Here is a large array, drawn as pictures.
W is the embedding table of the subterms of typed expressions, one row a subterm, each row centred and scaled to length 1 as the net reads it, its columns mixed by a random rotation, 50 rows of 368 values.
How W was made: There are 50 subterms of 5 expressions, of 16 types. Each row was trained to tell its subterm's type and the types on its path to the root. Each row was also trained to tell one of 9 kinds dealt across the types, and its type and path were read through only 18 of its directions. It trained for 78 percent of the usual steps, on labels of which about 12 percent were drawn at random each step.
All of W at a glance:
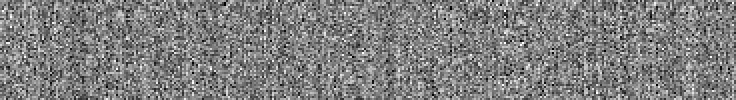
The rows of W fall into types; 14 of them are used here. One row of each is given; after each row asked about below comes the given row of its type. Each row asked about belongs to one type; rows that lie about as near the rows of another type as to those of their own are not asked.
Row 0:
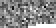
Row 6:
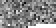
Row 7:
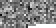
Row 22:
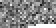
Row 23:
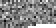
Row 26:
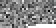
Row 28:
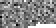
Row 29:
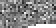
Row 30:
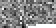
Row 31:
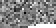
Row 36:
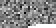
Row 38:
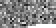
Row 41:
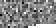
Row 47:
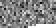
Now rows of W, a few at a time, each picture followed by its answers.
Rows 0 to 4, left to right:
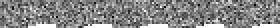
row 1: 36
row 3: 41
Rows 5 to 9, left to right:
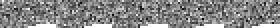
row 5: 26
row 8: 26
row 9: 7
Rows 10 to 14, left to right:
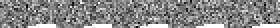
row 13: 29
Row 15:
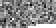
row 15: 23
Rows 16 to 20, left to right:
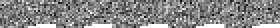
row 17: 0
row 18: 29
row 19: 41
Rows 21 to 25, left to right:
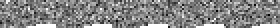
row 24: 28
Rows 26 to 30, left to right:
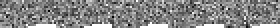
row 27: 31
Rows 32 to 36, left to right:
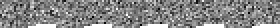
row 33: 7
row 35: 28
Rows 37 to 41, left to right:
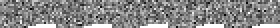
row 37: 31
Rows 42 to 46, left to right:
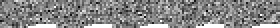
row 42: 31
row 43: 47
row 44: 29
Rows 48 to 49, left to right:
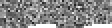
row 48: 23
